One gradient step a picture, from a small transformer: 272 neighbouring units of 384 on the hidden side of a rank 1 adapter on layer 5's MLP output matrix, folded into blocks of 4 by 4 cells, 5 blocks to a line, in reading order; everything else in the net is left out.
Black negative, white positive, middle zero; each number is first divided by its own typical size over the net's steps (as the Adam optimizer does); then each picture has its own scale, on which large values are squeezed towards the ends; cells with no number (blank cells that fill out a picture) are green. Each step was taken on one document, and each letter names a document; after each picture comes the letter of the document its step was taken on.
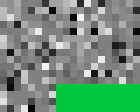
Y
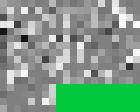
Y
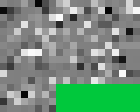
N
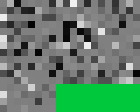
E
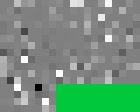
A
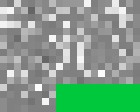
Y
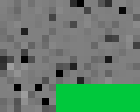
A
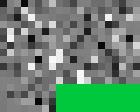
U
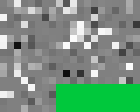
E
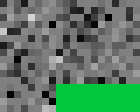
U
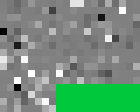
A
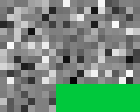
Y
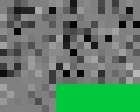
E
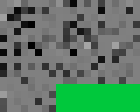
E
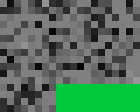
N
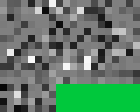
N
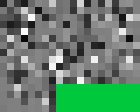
U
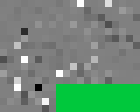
A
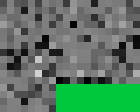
U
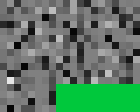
Y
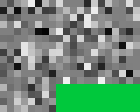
N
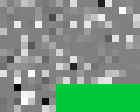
A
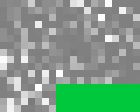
A
